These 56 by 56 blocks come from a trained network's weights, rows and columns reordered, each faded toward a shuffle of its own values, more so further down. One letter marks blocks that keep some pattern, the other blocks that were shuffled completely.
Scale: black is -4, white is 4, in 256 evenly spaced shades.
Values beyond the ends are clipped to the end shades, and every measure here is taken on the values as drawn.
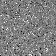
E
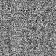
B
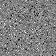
E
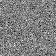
E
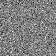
E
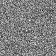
E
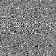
B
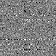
B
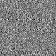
B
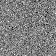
E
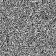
E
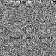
B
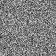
E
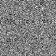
B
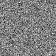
E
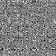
B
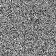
E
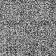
B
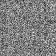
B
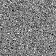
E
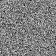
E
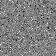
E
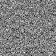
B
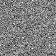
B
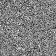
E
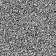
E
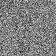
E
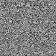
B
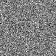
E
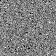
E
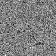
B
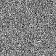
B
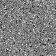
E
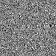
B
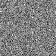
B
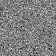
E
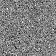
E
